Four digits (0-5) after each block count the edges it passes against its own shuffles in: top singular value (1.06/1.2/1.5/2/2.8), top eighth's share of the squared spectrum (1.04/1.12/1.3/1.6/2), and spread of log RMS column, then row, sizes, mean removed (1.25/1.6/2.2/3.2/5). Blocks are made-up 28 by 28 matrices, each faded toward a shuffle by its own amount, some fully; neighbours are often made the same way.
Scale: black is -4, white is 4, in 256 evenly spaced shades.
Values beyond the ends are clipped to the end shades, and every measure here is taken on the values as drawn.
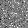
0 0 0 0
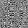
3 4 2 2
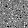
0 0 0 0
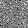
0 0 0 0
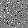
2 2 1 0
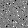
0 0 0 0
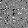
2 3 1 1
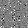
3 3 1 0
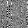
2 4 3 0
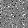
1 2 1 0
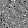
2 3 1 0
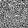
1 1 0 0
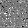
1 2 1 0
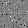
0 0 0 0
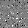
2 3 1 1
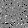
1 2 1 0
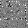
2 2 0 2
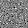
2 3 0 1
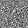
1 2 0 1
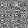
3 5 1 2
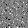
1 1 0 0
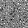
0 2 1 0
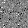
0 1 0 0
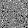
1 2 2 0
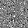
0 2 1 0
